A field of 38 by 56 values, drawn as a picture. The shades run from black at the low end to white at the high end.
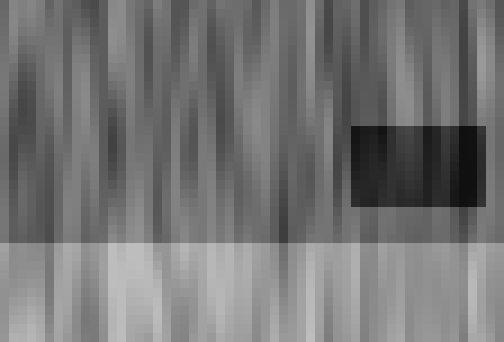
A horizontal seam about 70% of the way down splits the table, and the bottom part is higher. An odd patch, lower than its surroundings, sits in the middle right. The ninth with the lowest average is the middle right. Values change most from cell to cell in the middle right.
